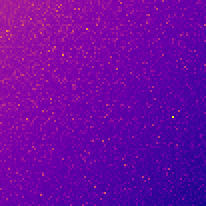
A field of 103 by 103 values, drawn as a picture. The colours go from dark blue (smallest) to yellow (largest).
Stripes: none. Grain: fine. Slope: up to the top left. Odd rows or columns: none. Ninth with the lowest average: bottom right. Average level on the scale: 20%. Ninth with the highest average: top left.
